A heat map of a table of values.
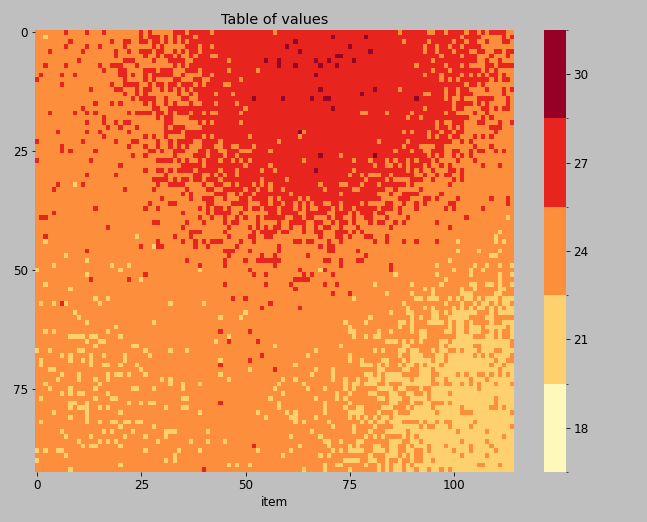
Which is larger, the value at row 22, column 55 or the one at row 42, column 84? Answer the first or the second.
the first
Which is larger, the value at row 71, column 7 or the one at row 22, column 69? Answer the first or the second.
the second
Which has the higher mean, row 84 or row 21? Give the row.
21
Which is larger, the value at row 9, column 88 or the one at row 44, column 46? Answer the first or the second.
the first
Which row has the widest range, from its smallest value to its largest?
1
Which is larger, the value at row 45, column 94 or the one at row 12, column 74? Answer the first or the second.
the second
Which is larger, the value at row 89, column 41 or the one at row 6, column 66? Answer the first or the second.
the second
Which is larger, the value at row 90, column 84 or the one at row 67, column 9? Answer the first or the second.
the second
